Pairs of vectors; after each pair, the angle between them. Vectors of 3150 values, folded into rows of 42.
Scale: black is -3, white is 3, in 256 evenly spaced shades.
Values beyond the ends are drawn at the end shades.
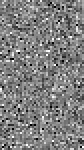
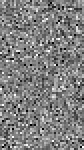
nearly parallel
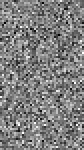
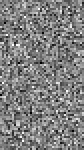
partly aligned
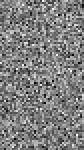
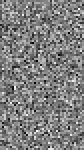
orthogonal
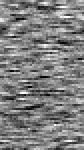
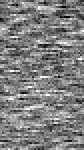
nearly opposite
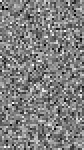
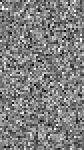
nearly opposite
